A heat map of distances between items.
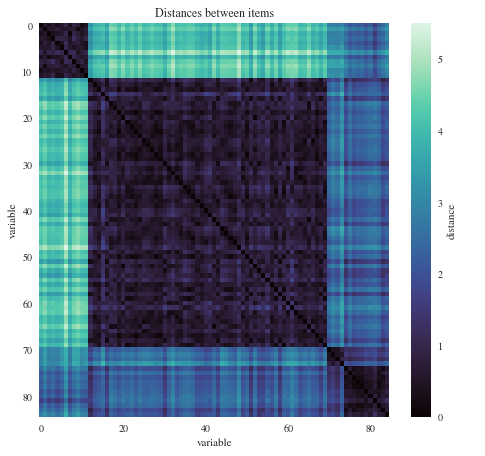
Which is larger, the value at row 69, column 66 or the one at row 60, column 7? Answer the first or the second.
the second
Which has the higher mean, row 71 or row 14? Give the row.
71
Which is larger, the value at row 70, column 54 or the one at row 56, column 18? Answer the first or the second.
the first
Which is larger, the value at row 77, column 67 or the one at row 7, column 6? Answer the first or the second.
the first
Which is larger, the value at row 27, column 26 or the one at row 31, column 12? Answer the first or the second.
the second
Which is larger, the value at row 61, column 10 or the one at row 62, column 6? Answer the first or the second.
the second
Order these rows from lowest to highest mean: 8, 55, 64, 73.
64, 55, 73, 8
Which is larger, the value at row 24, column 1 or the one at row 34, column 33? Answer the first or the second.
the first
